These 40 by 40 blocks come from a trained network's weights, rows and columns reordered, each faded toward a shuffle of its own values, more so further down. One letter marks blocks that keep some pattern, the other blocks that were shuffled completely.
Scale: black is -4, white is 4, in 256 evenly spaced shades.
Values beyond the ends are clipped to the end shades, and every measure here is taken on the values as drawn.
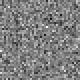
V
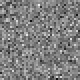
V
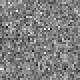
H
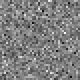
V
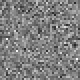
V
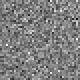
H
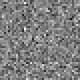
V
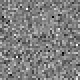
V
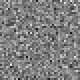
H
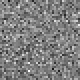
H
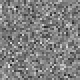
V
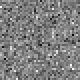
V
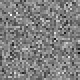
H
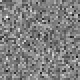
V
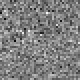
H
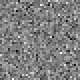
V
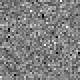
V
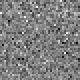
H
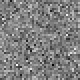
V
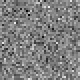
V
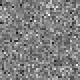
V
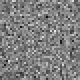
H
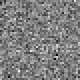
H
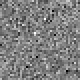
V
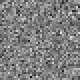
V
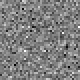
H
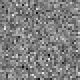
H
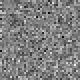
H
